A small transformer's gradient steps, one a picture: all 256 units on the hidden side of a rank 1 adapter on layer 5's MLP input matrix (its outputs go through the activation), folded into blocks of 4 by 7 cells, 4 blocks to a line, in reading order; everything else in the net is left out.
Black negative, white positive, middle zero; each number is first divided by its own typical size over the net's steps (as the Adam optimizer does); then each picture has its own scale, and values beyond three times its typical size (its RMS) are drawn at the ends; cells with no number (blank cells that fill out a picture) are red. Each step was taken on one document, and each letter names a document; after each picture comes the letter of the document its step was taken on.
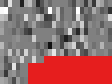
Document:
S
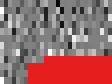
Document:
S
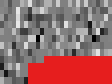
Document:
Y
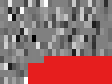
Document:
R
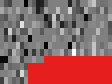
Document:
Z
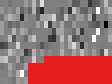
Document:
R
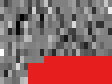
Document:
Y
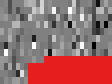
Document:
R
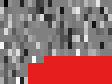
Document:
S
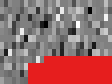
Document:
Y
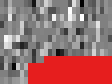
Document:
Z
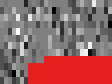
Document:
Z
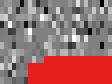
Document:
S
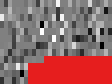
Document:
Y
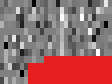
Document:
R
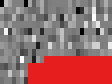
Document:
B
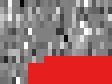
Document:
S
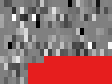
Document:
Z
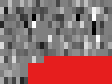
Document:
S
